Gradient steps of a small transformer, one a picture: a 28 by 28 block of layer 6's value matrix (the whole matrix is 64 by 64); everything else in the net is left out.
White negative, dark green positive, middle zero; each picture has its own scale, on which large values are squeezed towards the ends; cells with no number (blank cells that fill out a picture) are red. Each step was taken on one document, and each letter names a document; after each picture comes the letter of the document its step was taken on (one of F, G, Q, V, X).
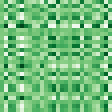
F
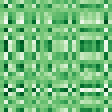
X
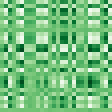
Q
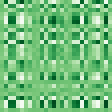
F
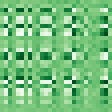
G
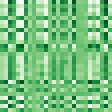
Q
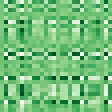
F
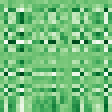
F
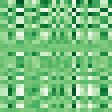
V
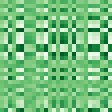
Q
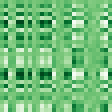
G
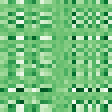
V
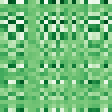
Q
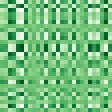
Q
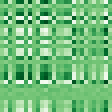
G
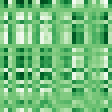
G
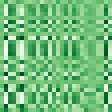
X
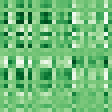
G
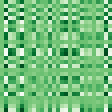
X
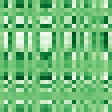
G
